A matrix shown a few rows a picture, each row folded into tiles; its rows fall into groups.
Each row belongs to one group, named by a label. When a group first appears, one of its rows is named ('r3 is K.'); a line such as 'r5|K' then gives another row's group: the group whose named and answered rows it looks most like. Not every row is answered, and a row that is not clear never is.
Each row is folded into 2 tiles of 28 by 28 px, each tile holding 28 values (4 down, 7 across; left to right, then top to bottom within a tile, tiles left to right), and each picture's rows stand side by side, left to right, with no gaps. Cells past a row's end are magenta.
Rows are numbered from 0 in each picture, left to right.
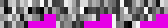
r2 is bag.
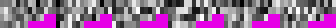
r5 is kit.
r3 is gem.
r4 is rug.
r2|bag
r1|gem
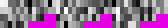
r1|kit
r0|kit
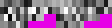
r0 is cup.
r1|kit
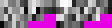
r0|cup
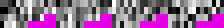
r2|kit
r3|bag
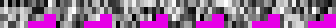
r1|gem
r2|bag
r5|kit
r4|kit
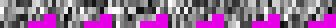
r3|kit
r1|kit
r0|cup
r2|rug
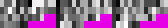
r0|cup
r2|gem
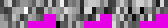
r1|cup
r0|bag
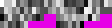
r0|kit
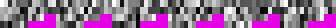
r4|rug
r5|cup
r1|bag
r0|cup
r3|bag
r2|cup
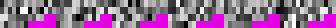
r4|bag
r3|bag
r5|gem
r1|gem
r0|bag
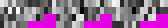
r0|kit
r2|cup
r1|rug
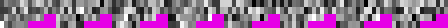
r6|cup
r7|bag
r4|kit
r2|gem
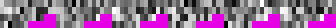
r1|rug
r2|rug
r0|kit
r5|rug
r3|rug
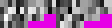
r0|cup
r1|gem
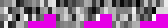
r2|rug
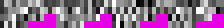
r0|gem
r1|rug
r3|cup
